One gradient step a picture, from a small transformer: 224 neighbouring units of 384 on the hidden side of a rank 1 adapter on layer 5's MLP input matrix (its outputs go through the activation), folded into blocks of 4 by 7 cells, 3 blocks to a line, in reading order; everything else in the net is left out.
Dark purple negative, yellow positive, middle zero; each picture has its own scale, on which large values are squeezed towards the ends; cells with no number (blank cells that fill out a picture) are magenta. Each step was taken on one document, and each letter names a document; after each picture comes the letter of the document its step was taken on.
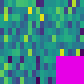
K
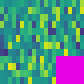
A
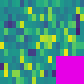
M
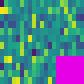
K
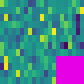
M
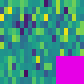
K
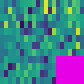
A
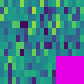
M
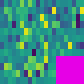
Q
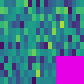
Q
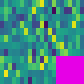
A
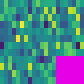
A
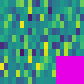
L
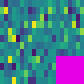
K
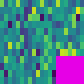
L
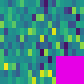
M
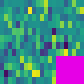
M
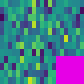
Q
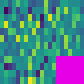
A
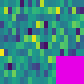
A
